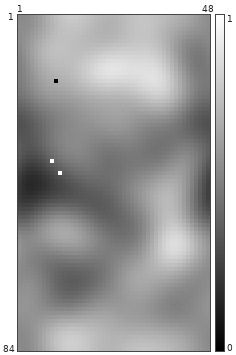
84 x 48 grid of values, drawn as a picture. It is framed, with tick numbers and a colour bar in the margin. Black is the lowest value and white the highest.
Histogram: bell-shaped. Lone odd cells: 3, 2 higher and 1 lower than their neighbours. Ninth with the highest average: top middle. Ninth with the lowest average: middle left. Stripes: none.
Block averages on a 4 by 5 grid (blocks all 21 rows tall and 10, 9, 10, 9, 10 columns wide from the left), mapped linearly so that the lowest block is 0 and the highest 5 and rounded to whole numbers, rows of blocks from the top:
34552 | 02221 | 11133 | 22332
